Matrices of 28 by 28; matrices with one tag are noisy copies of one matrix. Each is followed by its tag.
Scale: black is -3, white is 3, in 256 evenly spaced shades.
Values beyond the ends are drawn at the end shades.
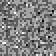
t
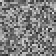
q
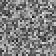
t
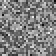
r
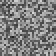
t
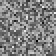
r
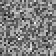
t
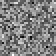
q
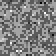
q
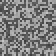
t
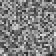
r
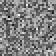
t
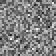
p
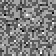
t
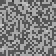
p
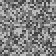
q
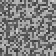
t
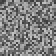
p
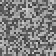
t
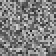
r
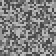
q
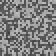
t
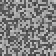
t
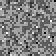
q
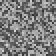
r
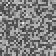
t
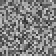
p
